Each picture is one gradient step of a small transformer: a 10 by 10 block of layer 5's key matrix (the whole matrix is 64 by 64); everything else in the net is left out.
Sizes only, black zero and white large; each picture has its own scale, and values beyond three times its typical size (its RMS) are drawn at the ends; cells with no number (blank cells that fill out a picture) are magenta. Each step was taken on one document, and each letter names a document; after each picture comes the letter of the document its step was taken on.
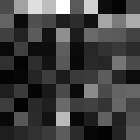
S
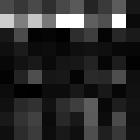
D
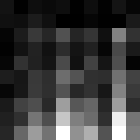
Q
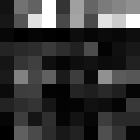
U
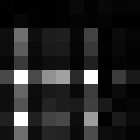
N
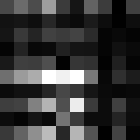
N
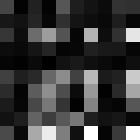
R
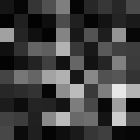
R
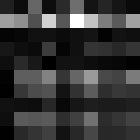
U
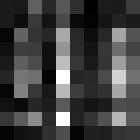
R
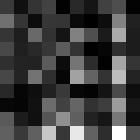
Q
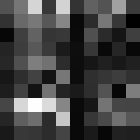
S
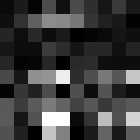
D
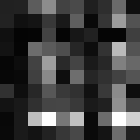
D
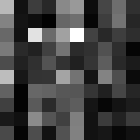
R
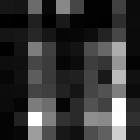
S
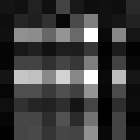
N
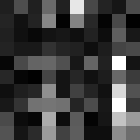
Q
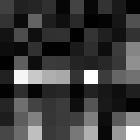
U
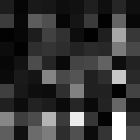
Q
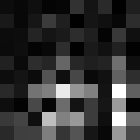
Q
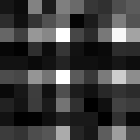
R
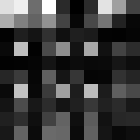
N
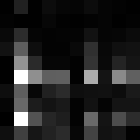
N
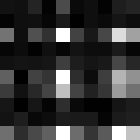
R
